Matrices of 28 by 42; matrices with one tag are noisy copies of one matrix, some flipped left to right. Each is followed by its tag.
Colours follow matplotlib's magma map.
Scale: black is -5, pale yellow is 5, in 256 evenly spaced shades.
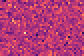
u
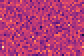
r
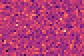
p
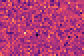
u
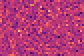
p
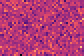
r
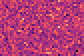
p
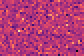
p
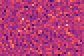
p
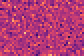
u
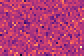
r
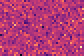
r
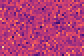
r
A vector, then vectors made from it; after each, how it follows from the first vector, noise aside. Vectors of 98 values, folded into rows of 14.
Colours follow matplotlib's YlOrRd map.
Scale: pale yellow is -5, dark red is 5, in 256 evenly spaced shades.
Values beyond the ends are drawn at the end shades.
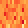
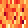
scaled up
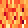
scaled up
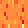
partly zeroed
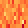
negated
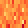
negated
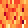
scaled up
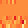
partly zeroed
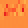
partly zeroed
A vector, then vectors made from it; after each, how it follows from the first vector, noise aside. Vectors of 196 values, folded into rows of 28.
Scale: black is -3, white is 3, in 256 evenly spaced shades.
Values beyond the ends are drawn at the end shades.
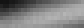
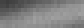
shrunk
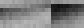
wrapped around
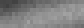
shrunk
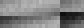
wrapped around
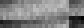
wrapped around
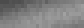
shrunk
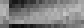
wrapped around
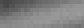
shrunk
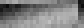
wrapped around
